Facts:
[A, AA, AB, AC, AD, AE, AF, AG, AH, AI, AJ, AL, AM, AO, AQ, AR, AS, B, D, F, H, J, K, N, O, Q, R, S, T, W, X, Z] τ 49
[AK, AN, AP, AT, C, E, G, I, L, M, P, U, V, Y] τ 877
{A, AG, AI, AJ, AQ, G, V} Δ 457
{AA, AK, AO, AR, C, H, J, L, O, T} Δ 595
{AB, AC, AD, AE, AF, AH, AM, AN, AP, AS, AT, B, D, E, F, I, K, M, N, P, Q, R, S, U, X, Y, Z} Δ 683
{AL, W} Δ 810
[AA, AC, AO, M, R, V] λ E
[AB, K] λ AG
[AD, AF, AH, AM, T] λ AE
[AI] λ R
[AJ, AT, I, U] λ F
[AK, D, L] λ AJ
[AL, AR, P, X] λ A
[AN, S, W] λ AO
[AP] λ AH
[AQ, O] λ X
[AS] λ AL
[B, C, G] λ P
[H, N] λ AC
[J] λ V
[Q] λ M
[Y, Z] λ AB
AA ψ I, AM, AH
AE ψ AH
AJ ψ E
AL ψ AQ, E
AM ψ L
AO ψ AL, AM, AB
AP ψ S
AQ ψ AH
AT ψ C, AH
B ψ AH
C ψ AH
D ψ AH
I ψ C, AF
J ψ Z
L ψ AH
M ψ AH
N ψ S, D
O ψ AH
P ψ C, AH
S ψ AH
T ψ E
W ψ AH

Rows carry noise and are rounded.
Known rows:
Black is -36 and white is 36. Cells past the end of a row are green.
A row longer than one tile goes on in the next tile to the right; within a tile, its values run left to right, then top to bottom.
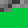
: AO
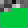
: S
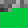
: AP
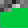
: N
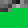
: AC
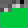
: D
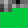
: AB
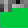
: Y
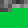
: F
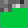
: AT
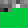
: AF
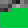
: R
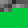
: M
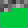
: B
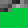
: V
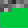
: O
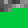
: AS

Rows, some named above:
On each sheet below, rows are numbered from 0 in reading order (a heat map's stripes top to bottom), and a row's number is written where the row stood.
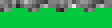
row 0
AM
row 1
AA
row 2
AF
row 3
AA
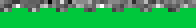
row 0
W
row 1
D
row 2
AL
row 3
I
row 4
AE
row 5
C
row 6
AD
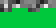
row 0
Z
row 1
J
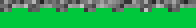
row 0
AJ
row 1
P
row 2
AJ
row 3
T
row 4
AO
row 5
AQ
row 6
AG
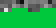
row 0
L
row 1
AH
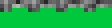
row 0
K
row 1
AG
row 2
F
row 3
M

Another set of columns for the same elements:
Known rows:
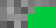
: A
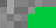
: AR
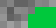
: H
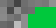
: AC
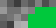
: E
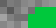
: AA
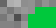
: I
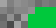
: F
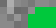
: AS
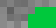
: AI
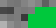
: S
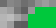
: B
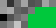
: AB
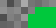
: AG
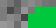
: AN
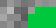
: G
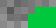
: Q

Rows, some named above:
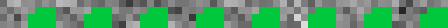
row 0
I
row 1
D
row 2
E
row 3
S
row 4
D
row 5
T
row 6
AT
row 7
M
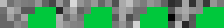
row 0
AH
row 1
AP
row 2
AF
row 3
Z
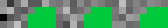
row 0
AB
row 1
AL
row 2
AQ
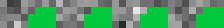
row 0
AO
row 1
AE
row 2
AJ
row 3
W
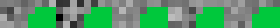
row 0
N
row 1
Z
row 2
AM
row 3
P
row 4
AD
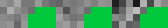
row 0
AD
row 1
AA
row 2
J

